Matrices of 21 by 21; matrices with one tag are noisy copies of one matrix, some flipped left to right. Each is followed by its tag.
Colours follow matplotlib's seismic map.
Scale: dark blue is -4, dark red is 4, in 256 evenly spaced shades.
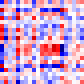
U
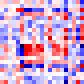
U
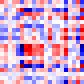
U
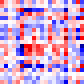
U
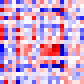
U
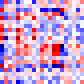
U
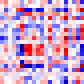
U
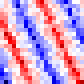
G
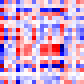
U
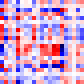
U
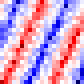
G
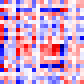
U
